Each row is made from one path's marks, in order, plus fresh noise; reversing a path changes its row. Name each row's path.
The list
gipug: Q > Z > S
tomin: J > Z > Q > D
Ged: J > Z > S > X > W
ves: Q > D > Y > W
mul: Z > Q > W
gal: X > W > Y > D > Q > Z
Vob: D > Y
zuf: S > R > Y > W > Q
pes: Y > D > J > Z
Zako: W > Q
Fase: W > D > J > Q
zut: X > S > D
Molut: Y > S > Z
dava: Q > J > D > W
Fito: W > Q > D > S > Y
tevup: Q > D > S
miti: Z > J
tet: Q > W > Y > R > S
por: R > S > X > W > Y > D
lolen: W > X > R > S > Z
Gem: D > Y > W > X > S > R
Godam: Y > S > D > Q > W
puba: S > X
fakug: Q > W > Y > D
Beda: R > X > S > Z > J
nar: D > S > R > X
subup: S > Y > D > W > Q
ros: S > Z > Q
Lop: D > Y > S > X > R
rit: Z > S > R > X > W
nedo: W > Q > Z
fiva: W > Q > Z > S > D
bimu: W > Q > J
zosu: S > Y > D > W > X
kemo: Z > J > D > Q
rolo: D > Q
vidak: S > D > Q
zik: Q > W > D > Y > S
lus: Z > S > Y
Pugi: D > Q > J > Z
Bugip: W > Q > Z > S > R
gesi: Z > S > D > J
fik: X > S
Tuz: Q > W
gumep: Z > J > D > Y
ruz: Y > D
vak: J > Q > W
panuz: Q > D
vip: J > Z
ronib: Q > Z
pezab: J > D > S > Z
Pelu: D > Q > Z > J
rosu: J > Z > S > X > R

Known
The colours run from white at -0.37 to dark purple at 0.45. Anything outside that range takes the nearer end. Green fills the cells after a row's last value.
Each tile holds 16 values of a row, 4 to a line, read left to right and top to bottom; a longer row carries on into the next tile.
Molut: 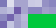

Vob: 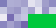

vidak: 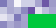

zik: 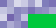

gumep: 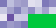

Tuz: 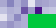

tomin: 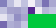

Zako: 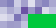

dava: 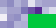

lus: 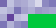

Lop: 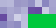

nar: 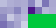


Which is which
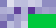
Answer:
pezab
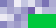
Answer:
rolo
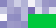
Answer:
fakug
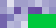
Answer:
lolen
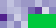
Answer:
Bugip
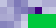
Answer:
rit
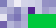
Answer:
fiva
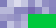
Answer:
gipug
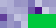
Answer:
Gem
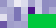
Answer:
zut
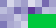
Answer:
Pugi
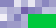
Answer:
subup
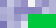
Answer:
nedo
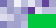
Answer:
kemo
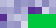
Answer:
rosu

